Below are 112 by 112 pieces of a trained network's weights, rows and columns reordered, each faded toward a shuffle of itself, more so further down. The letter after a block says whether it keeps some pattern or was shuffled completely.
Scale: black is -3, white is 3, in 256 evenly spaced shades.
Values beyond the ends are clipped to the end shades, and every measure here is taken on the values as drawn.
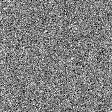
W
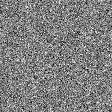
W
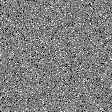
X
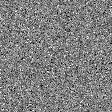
X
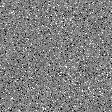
X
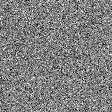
W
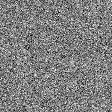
X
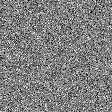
W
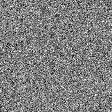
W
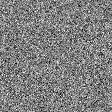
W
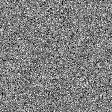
X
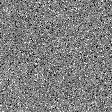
X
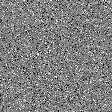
X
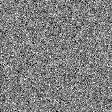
W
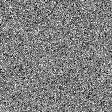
X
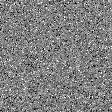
W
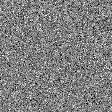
W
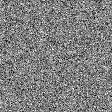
X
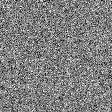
X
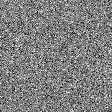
W
